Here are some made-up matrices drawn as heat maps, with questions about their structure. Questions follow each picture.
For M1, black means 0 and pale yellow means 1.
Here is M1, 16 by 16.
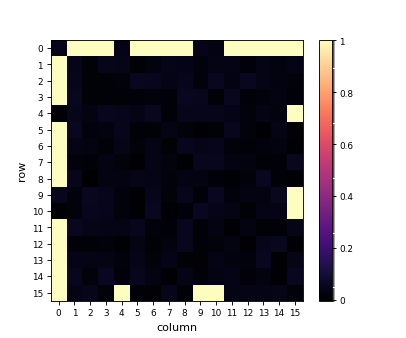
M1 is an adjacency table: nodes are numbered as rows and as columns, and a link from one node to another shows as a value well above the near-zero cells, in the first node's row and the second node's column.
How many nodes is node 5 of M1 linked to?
1
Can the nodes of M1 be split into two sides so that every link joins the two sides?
yes
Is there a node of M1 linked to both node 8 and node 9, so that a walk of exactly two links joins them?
no
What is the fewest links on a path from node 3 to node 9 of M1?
3
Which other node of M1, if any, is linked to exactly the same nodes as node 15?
none
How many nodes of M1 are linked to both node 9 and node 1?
0
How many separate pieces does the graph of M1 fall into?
1
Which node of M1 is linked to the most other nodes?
node 0
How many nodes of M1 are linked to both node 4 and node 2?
0
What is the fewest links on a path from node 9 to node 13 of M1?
3
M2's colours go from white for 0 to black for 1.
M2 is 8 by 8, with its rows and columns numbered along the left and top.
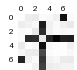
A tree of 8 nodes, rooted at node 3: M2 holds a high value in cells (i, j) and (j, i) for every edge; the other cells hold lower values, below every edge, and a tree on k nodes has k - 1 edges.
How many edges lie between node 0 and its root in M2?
2
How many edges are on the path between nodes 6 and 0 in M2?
1
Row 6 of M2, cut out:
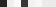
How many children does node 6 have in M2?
1
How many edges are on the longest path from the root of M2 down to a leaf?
2
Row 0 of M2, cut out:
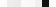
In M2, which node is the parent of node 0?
6
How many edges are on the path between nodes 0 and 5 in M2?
3
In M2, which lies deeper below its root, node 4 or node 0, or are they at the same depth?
node 0
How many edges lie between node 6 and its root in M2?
1
